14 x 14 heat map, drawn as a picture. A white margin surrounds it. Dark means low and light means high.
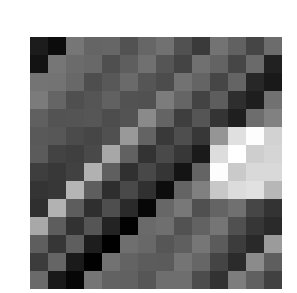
Grain: diagonal, up to the right. Histogram: skewed, a long tail of high values. Ninth with the highest average: middle right. Odd patch: higher, in the middle right.
